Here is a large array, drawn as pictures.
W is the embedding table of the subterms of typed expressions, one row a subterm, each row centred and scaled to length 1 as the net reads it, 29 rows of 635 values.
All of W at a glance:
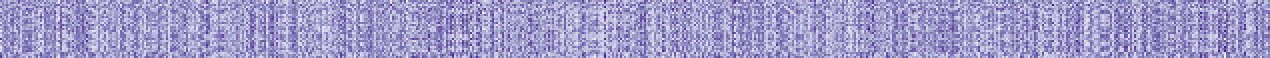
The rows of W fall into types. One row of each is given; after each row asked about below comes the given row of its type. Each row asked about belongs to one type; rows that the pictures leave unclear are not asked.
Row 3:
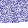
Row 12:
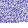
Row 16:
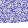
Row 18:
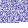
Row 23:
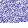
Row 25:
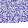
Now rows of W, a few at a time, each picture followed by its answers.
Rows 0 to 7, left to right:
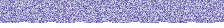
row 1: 16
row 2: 25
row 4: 16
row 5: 18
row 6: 18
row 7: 12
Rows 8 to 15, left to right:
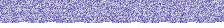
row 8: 3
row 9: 16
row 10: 12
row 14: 3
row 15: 23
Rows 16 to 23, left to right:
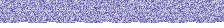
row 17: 18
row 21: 12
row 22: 16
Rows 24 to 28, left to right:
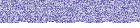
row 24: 18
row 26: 12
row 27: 3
